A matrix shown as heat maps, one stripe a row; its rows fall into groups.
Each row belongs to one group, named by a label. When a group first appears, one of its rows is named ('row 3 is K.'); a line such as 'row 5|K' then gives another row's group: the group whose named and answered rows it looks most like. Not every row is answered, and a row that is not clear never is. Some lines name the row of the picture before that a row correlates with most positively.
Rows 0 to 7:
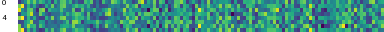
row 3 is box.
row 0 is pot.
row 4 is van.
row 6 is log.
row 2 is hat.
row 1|van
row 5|box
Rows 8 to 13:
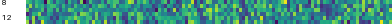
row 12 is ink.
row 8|hat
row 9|pot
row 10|log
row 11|box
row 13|ink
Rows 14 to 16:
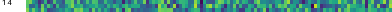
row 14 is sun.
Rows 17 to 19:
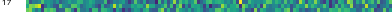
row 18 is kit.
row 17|log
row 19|sun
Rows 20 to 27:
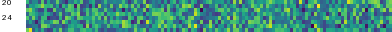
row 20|log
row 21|pot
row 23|kit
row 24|ink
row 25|pot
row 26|log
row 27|van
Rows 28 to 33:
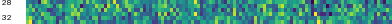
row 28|log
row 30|ink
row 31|log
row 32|sun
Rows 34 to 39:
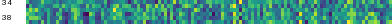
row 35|pot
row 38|kit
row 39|log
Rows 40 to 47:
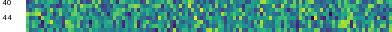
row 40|pot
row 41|box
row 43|kit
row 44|log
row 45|sun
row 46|sun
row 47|log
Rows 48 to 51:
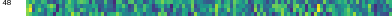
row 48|ink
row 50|van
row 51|kit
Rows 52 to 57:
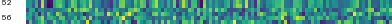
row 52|van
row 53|van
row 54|box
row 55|hat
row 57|pot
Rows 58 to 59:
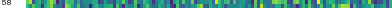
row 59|sun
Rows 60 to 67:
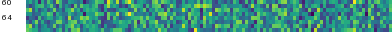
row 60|hat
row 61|box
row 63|hat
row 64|box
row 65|van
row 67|kit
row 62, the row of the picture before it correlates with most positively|58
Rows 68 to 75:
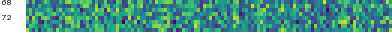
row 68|ink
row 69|box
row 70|hat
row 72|ink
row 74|kit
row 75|hat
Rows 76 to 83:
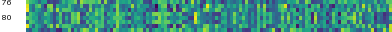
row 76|ink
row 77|hat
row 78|hat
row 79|kit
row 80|kit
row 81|kit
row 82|hat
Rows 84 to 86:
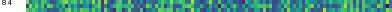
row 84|ink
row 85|pot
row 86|ink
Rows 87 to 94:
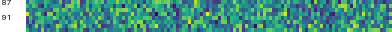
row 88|sun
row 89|pot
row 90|hat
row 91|pot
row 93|van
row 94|log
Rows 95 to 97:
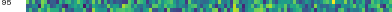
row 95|ink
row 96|log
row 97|pot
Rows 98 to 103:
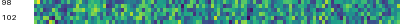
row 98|van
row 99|box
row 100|ink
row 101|box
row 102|hat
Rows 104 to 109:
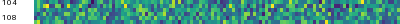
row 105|hat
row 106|box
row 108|box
